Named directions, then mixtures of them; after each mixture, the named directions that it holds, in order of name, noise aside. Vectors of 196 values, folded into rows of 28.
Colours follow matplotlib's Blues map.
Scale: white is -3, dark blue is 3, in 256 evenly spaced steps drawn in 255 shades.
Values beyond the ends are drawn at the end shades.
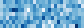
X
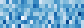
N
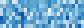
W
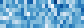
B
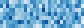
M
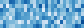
M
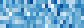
B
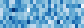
M, X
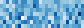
N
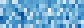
W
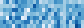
N, X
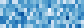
W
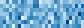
N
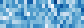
B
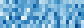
N, X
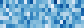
B, M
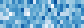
B, X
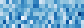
N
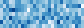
M, X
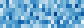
M, N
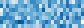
M, W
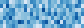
M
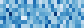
B, N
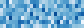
M, N
